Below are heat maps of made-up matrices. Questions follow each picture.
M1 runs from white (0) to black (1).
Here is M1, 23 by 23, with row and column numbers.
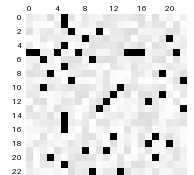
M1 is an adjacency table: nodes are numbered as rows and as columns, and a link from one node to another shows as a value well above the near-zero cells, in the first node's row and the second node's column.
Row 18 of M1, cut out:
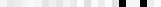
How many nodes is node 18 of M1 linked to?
2
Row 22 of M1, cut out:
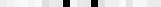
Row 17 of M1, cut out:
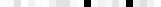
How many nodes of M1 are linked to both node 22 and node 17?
0
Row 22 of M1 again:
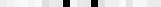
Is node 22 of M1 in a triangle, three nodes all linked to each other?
no
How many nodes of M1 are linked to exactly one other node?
8
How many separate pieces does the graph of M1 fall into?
3
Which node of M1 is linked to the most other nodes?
node 5
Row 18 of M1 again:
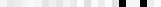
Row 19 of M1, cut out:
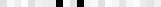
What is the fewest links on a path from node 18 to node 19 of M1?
4
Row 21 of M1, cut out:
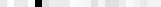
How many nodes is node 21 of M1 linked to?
1
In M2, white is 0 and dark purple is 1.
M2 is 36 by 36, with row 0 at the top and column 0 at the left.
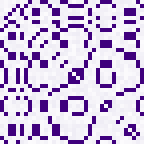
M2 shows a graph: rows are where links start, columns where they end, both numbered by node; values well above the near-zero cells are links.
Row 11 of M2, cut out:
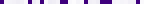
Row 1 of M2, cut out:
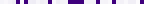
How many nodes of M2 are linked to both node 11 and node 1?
0
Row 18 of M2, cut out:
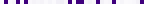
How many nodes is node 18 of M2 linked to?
9
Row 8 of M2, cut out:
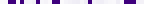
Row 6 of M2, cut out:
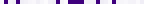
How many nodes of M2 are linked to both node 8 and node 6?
1
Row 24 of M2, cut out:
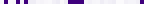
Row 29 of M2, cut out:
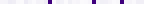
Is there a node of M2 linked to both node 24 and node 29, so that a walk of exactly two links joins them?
no
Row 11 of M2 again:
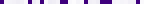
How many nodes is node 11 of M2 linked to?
10
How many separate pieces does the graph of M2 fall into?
1
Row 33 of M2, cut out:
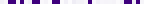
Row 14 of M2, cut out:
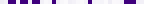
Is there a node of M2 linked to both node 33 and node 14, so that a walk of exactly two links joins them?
yes
